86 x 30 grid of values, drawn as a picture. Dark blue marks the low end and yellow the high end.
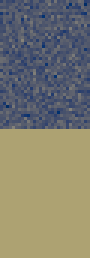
The table splits into 2 rows of 1 panel. Panel 1,1: low, fine-grained. Panel 2,1: high, flat.
